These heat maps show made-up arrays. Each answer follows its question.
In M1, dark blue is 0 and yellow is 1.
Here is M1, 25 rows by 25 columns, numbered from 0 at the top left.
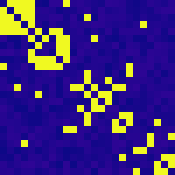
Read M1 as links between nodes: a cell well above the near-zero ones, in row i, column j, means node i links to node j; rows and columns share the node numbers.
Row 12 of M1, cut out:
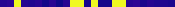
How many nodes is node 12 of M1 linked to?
6
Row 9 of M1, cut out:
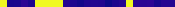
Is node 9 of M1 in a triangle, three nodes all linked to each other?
yes
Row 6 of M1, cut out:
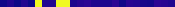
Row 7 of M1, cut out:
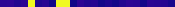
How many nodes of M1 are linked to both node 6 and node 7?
2
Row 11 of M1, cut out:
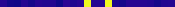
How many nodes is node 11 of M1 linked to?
2
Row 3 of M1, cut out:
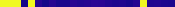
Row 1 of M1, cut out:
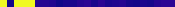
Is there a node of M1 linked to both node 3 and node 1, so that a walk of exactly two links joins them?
yes
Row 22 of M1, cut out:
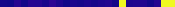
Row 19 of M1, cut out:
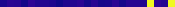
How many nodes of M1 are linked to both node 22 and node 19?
1
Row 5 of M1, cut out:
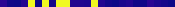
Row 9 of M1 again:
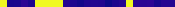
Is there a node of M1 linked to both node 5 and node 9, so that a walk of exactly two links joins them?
yes
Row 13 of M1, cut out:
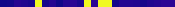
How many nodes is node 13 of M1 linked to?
4
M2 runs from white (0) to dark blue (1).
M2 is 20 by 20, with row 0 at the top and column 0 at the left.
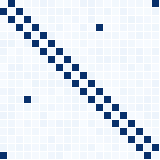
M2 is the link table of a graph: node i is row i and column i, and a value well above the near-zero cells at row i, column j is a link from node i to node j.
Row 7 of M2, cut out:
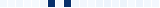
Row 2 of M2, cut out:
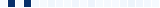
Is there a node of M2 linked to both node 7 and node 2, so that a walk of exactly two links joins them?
no
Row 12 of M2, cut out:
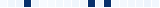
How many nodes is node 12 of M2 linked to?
3
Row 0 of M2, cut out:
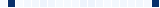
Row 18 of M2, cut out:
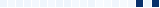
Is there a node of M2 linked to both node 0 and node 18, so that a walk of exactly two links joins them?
yes
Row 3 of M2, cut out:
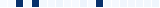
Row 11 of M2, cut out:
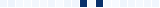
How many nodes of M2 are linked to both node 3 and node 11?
1
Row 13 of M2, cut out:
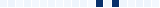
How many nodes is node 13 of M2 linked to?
2
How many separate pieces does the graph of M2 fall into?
1
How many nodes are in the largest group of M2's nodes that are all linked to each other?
2
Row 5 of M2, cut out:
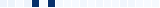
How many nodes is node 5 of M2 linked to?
2
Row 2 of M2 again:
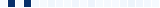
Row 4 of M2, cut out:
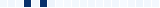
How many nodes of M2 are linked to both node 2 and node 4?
1
